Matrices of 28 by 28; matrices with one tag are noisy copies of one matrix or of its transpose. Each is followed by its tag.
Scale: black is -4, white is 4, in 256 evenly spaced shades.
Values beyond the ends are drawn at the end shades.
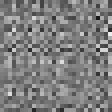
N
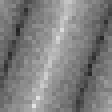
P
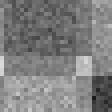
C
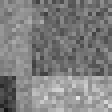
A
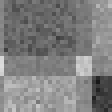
C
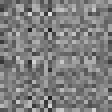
N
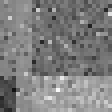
A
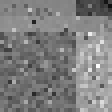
A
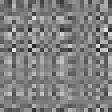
N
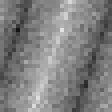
P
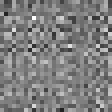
N
